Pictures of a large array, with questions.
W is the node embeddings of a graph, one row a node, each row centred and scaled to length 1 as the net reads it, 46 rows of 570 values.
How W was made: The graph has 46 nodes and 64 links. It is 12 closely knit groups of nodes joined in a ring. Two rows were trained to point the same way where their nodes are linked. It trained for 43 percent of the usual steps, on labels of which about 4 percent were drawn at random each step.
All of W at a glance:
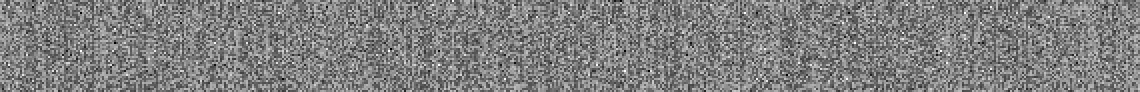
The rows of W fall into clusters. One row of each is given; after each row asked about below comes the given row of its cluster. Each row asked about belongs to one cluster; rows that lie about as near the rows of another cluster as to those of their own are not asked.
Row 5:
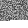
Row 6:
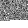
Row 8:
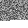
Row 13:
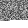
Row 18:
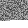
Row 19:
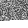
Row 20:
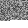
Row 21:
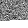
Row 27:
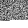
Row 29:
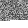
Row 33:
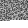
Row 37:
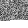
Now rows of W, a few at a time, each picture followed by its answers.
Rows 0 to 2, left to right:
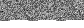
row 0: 5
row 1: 27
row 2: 29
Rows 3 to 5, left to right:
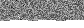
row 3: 6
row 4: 6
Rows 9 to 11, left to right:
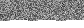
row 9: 13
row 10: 18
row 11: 19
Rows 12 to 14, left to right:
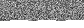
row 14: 21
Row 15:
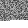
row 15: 37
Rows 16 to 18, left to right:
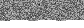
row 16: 20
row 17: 13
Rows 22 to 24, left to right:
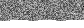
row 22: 18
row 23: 37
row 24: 27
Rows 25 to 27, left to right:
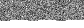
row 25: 20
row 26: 8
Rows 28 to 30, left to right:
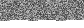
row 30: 19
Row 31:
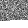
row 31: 37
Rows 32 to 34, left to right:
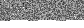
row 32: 20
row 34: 6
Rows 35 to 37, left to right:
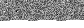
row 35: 19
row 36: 21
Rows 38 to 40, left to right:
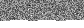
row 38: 8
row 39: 33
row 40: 19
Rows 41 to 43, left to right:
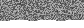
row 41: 5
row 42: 21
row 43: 21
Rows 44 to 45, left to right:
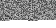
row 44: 18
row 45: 33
